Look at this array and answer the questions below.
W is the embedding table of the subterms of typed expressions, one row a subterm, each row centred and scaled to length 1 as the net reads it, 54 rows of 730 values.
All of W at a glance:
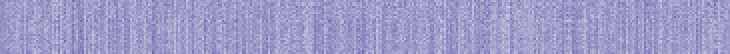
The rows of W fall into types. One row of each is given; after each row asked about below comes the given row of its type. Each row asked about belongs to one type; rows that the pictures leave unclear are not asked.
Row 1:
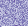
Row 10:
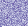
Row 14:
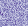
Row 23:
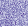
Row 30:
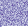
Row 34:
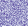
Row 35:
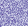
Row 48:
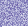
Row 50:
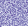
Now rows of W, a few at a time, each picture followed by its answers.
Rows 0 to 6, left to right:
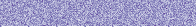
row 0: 30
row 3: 48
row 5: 23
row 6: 1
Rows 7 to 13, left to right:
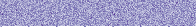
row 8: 30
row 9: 50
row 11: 14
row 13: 10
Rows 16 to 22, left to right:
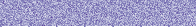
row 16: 14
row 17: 14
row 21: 48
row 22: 35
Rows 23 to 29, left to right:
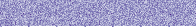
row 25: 30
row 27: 50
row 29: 48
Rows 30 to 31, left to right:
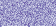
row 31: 48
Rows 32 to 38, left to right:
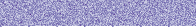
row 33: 30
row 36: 30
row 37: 48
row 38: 50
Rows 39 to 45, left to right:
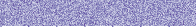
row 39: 34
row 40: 35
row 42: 23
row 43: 1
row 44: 50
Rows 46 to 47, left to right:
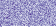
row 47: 34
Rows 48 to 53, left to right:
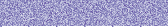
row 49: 1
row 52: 1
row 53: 50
